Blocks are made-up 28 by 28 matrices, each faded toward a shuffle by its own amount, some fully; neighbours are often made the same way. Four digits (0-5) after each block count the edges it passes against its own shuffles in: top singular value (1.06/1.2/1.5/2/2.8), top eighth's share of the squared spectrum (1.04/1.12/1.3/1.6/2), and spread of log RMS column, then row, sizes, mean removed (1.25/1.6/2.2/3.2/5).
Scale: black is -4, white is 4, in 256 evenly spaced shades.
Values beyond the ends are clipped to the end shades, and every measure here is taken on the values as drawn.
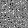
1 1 0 0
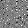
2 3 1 0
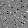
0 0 0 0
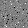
0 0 0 0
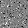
1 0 0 0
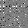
3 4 2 1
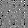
3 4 1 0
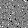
1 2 0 0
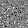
1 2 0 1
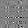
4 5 2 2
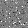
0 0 0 0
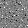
1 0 0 0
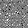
2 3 1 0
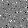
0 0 0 0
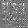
3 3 1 1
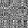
3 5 2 2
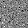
1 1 0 0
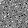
0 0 0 0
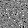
0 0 0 0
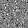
1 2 0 0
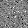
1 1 0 0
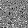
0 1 0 0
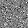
1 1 0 0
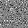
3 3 0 1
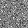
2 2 0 0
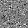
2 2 0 0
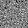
2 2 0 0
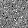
0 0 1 0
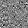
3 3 1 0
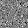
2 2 0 0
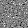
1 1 0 0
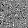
1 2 0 0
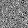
2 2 0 1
